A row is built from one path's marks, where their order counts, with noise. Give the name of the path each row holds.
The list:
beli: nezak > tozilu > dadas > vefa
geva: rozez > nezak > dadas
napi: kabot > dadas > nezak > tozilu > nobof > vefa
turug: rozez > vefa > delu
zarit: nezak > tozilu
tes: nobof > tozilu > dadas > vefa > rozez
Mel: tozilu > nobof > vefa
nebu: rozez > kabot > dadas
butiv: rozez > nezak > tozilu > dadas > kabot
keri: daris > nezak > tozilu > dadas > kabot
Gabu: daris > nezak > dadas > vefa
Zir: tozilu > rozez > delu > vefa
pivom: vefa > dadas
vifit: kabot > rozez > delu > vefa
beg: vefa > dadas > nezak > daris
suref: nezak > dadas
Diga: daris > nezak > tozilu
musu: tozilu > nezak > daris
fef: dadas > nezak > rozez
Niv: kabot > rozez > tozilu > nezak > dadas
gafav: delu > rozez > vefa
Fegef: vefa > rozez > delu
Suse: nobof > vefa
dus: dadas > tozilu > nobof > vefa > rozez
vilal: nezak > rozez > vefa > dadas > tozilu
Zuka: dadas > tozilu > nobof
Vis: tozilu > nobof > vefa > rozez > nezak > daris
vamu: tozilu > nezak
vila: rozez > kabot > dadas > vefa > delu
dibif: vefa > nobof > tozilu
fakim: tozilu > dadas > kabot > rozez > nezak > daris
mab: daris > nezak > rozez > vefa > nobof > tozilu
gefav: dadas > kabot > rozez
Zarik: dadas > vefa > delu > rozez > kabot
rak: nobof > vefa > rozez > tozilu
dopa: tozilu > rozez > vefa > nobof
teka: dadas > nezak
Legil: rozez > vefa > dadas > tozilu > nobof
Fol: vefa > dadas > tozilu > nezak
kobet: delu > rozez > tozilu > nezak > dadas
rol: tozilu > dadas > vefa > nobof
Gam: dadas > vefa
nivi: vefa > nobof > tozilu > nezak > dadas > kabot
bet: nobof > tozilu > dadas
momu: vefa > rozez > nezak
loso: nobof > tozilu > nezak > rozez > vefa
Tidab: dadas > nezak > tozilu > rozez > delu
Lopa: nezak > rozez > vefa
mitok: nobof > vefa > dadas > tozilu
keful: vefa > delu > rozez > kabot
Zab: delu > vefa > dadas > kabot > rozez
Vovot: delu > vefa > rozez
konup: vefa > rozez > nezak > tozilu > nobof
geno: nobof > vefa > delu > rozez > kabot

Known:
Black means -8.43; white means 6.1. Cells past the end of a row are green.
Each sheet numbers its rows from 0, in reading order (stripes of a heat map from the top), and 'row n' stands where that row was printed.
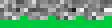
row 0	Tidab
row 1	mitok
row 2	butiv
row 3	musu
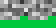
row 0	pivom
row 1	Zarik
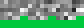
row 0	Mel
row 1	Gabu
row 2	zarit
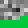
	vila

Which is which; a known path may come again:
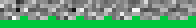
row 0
suref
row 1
nivi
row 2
butiv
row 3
fakim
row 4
musu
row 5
mitok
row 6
geno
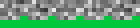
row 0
Gabu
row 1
Legil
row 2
Vis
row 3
Zuka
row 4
konup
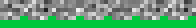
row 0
Fegef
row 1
fef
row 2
Mel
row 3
Zab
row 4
loso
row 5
Tidab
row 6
teka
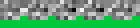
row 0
dopa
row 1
vifit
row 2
geva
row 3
nebu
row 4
napi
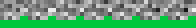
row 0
kobet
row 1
Zir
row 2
Fol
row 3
beg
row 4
keful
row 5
vila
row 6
vilal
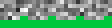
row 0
zarit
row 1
keri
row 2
pivom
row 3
Zarik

